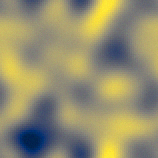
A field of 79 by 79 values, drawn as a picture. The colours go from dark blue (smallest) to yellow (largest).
The bottom left is the ninth with the lowest average. There are no lone odd cells. Neither half mirrors the other.
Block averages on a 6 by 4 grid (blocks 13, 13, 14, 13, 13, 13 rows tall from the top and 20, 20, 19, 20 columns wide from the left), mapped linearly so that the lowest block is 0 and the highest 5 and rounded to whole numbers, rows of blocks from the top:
3 4 5 3 / 4 4 3 3 / 5 4 3 3 / 4 3 4 3 / 2 2 4 4 / 0 1 4 3
